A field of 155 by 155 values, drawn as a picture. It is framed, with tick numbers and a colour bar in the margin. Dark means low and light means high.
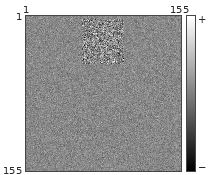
In the top middle lies a patch that is rougher than the rest. A few values lie far out on both sides of the bulk. No regular stripes run through it. Values change most from cell to cell in the top middle. Fine speckle covers the field. There is no overall slope. No single row or column stands out from its neighbours. Neither half mirrors the other.
